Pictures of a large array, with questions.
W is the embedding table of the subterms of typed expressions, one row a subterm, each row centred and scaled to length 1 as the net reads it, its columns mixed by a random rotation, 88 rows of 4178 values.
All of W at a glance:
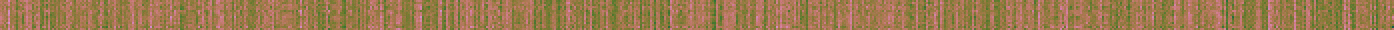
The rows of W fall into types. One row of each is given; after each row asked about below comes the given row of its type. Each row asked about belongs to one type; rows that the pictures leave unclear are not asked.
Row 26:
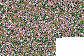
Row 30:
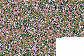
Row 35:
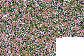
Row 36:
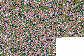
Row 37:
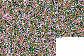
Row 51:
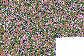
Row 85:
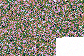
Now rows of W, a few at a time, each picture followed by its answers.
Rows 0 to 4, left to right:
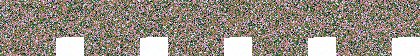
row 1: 85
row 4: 26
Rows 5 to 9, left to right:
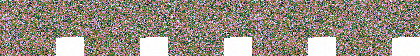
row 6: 30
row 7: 26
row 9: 85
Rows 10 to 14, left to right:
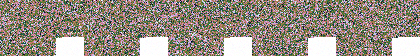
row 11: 51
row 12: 35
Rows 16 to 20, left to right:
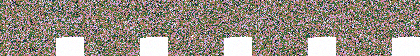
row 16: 37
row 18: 51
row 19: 51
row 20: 35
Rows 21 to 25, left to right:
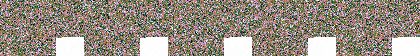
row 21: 36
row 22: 36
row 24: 85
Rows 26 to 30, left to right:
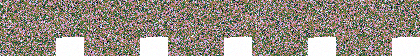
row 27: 35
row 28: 36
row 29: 51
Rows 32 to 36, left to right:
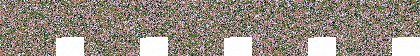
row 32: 30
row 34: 85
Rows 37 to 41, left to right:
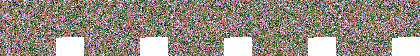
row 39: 26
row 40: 30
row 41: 26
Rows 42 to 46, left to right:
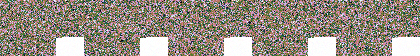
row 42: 85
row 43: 26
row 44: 35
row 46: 37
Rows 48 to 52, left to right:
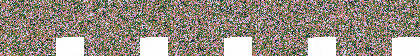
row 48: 36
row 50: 37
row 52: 37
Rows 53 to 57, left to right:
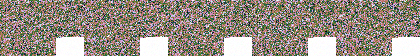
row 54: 36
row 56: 30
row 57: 35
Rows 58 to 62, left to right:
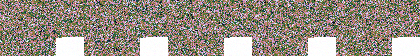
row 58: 51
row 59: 37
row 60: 36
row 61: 35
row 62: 36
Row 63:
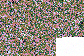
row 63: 35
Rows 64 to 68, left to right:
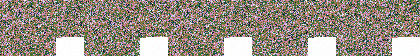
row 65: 51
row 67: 35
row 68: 36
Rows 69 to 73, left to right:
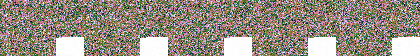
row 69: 37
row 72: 36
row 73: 51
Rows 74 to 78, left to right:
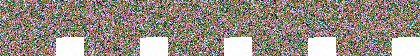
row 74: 35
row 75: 37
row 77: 36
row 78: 26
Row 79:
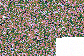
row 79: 26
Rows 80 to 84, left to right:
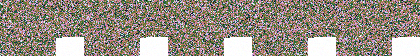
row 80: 26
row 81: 35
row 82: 26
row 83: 26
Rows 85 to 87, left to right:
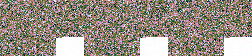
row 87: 36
